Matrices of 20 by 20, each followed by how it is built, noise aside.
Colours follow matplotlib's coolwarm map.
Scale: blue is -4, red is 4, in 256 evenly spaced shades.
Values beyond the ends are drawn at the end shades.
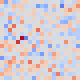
noise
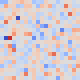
noise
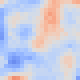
smooth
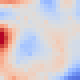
smooth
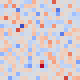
noise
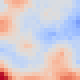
smooth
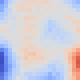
smooth
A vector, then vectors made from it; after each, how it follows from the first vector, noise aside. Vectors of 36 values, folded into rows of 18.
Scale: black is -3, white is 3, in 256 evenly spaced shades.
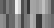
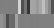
partly zeroed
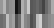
negated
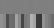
partly zeroed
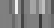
partly zeroed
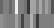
partly zeroed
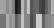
negated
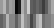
negated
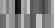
negated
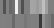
partly zeroed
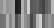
negated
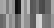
negated
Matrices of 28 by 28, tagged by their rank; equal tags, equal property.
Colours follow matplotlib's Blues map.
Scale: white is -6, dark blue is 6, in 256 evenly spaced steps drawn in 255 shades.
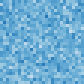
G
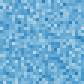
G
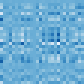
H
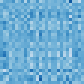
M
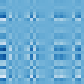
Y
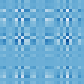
Y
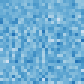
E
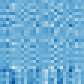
M
